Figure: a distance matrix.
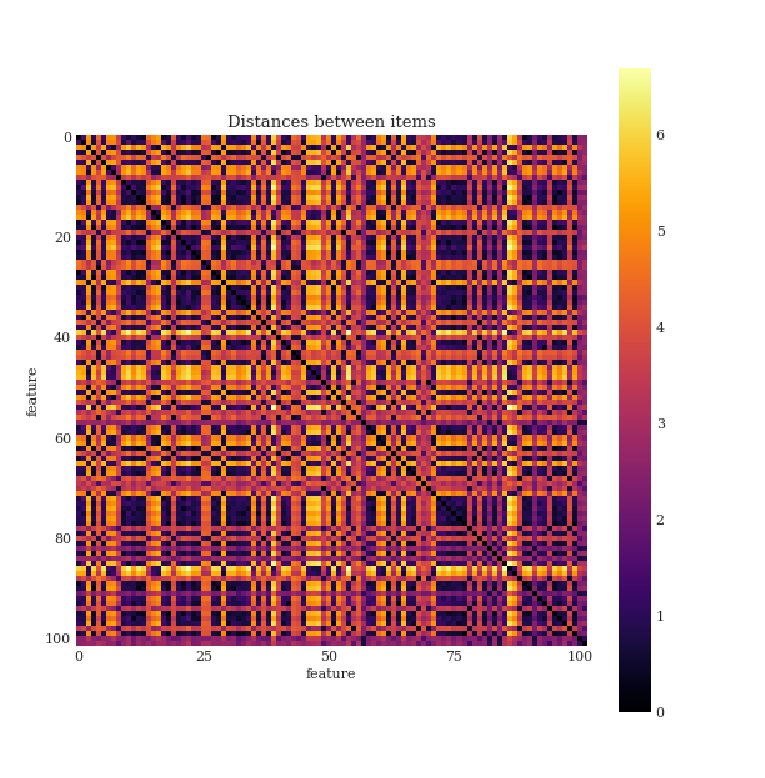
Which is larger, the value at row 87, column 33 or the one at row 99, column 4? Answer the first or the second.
the first
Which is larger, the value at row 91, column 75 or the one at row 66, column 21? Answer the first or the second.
the first
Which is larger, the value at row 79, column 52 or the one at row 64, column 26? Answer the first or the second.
the first
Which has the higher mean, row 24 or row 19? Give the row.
19
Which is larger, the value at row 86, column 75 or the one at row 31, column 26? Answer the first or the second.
the first
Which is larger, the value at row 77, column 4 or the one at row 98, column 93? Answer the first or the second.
the first
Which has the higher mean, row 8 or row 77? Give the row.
8
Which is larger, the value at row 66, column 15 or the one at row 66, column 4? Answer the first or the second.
the first
